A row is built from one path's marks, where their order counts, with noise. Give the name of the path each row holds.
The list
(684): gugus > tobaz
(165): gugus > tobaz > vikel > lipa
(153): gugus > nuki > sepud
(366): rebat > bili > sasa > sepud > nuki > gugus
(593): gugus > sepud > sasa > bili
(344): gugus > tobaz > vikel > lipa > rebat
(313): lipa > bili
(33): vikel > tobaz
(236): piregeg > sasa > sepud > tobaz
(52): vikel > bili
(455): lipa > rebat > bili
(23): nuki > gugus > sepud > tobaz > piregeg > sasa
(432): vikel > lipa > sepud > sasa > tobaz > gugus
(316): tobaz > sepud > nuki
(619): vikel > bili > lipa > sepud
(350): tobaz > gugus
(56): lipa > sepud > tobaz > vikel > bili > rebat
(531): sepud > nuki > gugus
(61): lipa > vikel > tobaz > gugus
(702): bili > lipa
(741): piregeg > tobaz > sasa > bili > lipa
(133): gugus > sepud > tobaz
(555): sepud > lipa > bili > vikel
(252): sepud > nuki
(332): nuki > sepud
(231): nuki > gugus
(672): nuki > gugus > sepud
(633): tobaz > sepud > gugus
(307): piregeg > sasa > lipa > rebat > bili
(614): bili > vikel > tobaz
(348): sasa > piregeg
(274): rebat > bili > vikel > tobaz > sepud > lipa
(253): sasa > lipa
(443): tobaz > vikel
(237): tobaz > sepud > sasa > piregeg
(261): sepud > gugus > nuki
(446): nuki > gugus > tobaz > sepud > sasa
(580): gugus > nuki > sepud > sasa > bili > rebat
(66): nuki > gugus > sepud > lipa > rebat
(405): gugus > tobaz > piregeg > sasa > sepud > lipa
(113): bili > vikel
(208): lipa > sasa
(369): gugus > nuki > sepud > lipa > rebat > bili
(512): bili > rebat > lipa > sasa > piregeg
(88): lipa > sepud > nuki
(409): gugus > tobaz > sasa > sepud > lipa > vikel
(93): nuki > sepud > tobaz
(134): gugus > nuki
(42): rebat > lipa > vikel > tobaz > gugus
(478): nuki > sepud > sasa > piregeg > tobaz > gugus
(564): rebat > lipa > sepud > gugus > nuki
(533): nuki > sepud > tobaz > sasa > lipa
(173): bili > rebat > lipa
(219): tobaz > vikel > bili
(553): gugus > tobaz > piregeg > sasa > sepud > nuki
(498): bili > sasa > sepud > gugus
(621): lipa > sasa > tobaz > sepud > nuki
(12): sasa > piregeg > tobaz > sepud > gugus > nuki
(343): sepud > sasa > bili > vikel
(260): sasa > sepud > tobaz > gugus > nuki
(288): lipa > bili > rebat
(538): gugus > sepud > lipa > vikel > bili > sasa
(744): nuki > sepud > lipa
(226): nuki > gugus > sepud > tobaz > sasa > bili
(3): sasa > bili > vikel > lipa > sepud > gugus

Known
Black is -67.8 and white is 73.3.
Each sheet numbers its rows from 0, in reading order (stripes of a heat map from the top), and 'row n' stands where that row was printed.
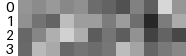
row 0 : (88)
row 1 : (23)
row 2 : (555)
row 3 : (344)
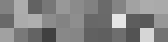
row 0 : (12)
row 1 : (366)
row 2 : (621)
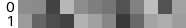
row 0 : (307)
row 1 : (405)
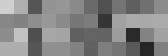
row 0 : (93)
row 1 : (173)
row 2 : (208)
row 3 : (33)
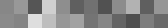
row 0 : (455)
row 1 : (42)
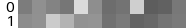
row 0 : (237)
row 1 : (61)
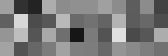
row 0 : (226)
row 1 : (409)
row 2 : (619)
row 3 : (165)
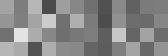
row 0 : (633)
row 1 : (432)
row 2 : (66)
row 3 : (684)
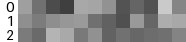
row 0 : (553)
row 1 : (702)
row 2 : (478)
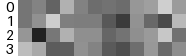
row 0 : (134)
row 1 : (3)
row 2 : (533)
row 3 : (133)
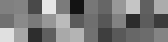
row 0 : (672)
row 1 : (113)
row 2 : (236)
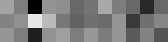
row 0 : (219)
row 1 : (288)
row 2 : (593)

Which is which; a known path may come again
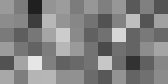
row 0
(593)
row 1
(307)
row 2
(348)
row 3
(741)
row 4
(56)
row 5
(350)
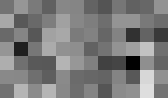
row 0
(498)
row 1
(165)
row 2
(343)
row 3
(533)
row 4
(446)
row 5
(252)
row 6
(564)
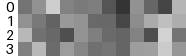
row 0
(3)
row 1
(744)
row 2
(316)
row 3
(261)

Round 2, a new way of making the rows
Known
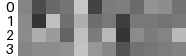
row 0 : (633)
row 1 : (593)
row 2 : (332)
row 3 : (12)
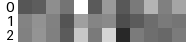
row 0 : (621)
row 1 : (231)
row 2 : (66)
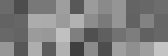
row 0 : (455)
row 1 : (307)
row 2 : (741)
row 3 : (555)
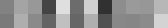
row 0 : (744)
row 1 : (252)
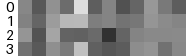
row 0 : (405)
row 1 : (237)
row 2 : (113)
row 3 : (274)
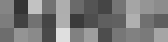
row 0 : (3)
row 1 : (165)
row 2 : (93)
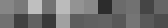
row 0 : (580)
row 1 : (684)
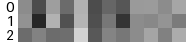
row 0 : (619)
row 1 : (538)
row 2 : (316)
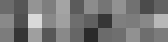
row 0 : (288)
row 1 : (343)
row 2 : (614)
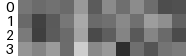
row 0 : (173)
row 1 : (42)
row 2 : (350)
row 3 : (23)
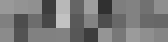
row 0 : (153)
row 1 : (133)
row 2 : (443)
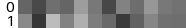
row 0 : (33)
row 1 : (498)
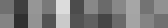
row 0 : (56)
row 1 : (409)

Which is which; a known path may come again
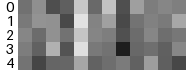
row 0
(564)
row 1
(93)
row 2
(553)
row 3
(226)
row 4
(344)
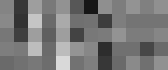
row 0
(219)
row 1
(593)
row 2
(313)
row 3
(580)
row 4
(260)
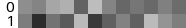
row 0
(348)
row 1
(61)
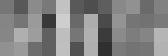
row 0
(274)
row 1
(369)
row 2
(332)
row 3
(261)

